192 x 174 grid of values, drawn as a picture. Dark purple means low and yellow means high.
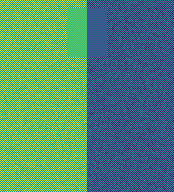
The top middle is the calmest part. An odd patch, calmer than its surroundings, sits in the top middle. The left part is higher, up to a seam about 50% of the way across. Overall the values sit about 50% of the way up the scale.
